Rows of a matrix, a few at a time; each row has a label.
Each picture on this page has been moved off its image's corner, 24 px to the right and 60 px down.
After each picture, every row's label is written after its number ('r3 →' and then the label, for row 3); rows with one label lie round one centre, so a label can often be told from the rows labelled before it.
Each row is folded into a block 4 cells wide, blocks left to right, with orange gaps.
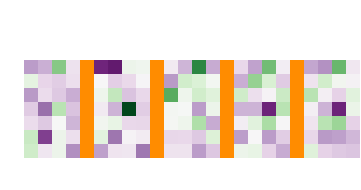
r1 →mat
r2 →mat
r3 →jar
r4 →jar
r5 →jar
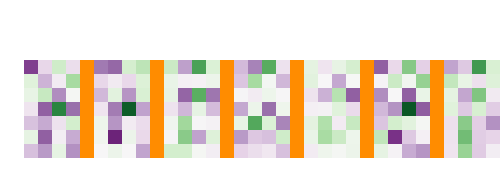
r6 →mat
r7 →mat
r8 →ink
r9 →jar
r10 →ink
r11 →mat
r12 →ink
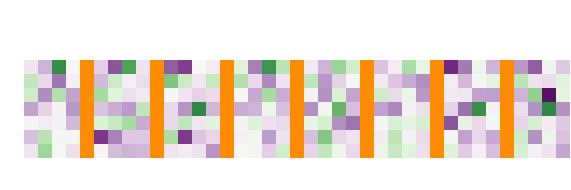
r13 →ink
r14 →jar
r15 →mat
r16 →ink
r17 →ink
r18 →ink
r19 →mat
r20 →mat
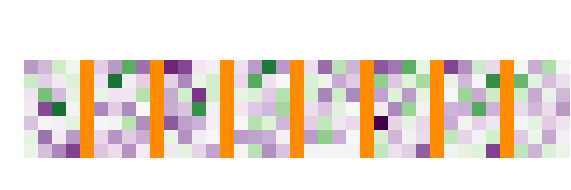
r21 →mat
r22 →jar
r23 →mat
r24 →jar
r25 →ink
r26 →mat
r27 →mat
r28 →ink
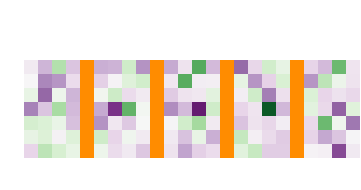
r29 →ink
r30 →mat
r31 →jar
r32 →mat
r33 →jar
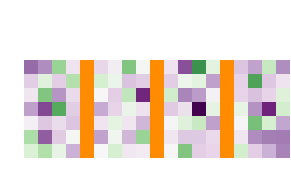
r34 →mat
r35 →ink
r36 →jar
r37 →jar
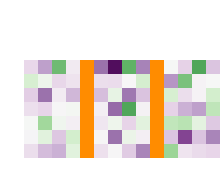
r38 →ink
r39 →mat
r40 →jar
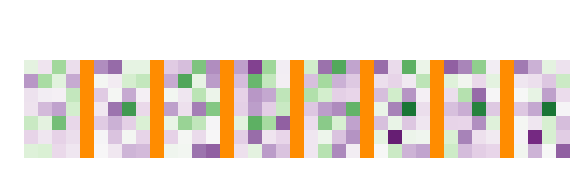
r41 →jar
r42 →mat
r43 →jar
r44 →jar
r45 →jar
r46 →mat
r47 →mat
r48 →mat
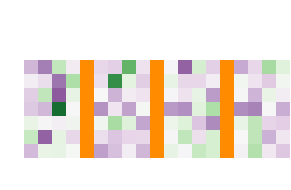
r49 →mat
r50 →jar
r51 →ink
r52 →ink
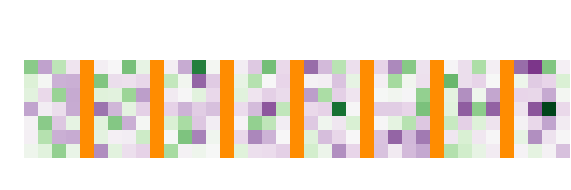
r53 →ink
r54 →ink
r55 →ink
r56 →jar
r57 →mat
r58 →jar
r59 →ink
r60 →mat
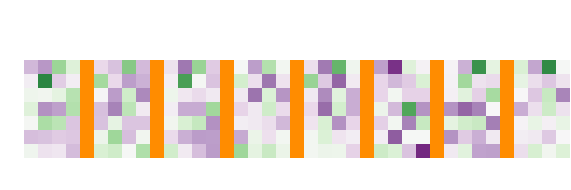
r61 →jar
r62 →ink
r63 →jar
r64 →ink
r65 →ink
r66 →mat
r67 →jar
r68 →ink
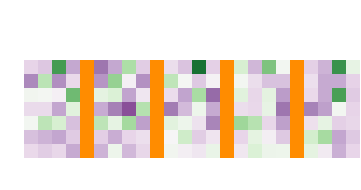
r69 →jar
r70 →jar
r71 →ink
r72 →ink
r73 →ink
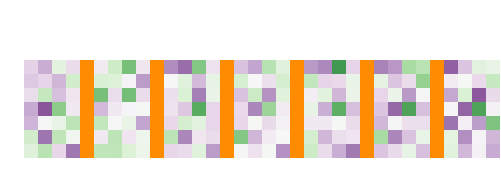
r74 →mat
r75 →ink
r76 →mat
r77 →mat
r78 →mat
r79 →mat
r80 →mat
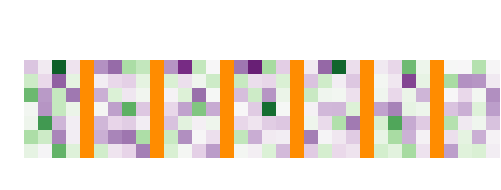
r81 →ink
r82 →mat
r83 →mat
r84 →mat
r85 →jar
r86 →ink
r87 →ink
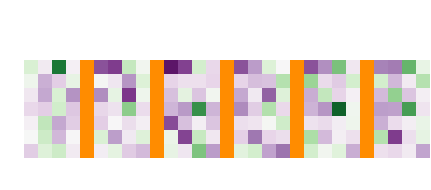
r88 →ink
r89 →mat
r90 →mat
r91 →mat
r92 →mat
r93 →mat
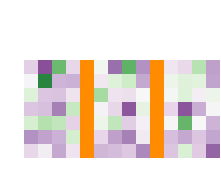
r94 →jar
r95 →jar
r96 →jar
